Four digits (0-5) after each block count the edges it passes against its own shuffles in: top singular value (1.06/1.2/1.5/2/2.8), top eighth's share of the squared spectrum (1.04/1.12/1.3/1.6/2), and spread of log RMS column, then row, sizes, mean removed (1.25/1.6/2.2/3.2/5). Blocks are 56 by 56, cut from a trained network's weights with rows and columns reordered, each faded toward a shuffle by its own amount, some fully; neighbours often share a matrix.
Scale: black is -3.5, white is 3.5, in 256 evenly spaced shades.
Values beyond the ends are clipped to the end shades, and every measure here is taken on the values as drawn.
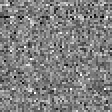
3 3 0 2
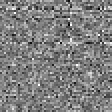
4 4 1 3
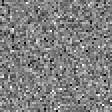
0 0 0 0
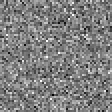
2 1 0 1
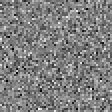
1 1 0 0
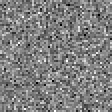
2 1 0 0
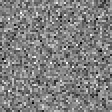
1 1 0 0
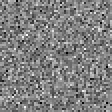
1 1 0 0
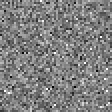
0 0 0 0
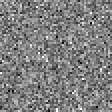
1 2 0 0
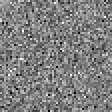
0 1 0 0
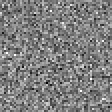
1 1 0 0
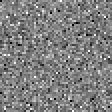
0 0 0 0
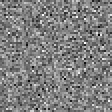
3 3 1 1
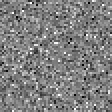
0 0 0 0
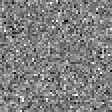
0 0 0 0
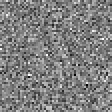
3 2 0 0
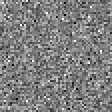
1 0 0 0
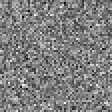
2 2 0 0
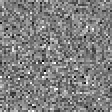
2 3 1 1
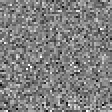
2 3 1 1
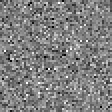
0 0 0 0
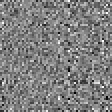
4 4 2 2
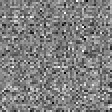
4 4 2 2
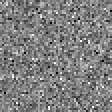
1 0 0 0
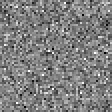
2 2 0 1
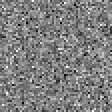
1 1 1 0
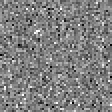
1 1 0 0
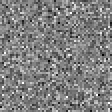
2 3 1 1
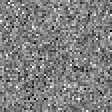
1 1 0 0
